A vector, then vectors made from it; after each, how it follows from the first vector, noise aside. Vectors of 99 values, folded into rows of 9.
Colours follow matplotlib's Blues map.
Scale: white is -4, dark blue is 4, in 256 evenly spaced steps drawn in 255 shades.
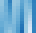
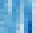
negated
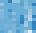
partly zeroed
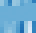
partly zeroed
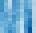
negated
